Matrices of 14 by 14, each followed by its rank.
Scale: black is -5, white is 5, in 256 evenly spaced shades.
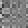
two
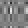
one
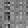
two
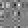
two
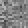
three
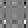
one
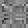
two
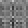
two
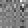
two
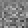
three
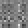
two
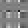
one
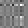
one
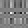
one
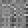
three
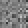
three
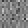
three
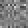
two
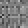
three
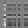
one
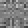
three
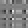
one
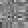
three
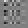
one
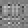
two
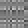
one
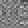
three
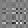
one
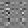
two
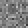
three
